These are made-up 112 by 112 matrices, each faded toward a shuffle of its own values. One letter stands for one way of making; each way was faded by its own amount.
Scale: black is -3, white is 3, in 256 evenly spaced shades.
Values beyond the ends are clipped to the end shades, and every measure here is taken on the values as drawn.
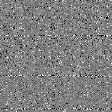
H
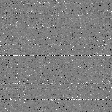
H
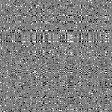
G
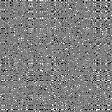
G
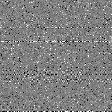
H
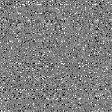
H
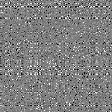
G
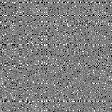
G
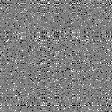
G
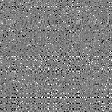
G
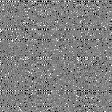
G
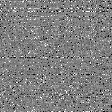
H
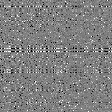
G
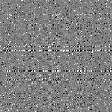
G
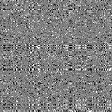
G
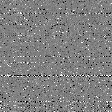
H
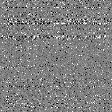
H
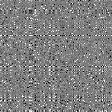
G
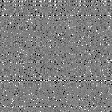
G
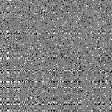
G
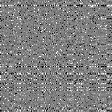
G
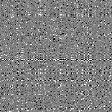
G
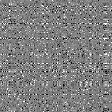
G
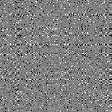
G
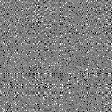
G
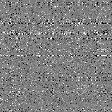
H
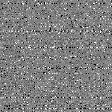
H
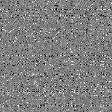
H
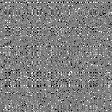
G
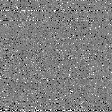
H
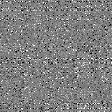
H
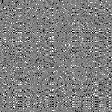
G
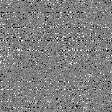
H
